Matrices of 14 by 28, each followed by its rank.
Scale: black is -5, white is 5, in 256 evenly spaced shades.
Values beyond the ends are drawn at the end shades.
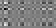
one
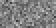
full rank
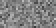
full rank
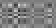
one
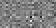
three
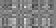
two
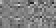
three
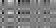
one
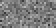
full rank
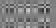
one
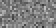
full rank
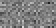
three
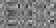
three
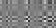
one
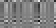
one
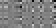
two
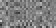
three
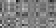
two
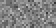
full rank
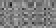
three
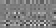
two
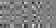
two
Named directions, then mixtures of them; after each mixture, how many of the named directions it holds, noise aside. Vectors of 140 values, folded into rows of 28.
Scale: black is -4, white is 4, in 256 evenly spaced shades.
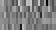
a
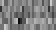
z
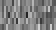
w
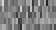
three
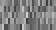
three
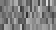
three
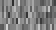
one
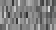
two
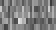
one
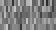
three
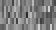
one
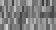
three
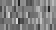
three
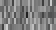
two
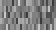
two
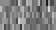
two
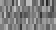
three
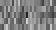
two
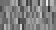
two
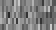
one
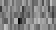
one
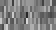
two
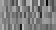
one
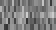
two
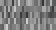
three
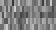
three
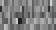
one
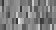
three
